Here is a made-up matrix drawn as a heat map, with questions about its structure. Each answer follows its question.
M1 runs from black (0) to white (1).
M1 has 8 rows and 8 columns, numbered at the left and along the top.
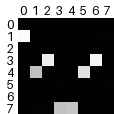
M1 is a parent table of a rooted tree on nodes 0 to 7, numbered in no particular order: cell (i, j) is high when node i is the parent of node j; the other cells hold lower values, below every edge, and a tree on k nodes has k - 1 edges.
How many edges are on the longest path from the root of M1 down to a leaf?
3
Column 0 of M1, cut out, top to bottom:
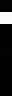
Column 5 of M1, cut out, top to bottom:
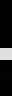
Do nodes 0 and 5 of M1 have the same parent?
no
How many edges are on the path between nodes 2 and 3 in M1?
1
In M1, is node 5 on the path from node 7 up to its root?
no
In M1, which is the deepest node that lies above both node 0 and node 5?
4
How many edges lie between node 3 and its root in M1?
1
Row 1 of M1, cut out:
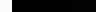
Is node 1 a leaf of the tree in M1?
no
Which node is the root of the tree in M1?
7
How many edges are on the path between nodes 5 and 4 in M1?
1
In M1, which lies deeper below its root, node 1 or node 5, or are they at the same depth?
the same depth
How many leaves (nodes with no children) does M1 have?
4
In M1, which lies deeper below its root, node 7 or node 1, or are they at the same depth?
node 1
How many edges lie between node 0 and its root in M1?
3
